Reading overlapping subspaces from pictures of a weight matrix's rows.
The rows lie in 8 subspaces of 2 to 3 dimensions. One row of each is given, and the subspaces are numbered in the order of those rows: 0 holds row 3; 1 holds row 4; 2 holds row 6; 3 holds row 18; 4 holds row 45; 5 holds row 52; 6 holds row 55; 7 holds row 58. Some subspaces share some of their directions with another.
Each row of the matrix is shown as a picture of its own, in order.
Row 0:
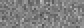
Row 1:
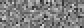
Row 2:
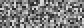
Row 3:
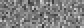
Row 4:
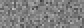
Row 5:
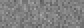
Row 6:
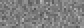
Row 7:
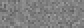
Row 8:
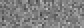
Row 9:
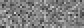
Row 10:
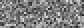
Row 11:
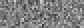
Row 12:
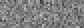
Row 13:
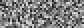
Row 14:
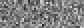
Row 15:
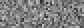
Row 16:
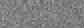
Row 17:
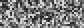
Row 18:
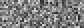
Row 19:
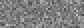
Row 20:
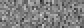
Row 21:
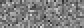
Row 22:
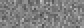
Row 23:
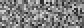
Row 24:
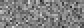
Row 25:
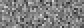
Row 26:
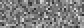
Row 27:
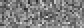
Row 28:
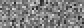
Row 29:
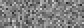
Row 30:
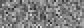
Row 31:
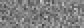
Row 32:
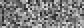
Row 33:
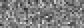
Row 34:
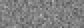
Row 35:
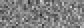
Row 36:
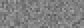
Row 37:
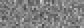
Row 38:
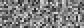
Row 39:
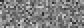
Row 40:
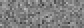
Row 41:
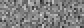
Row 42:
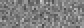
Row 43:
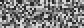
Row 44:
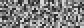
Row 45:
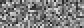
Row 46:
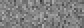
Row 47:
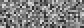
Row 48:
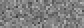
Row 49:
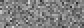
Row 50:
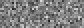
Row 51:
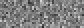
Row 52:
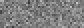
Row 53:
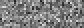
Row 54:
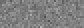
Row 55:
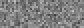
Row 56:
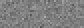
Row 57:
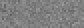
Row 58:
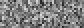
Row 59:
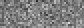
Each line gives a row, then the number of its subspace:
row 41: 0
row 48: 3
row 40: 7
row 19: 2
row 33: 7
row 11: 6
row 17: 7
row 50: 1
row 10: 2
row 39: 5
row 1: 4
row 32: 7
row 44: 3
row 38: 3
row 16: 7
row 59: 7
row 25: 1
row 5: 4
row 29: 1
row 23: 0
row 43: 5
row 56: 4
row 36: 6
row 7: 6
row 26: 2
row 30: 4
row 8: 7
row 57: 6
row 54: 4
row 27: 7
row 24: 5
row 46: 3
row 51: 0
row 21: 4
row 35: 5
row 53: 2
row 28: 1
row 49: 5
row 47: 0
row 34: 1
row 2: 1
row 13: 1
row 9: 0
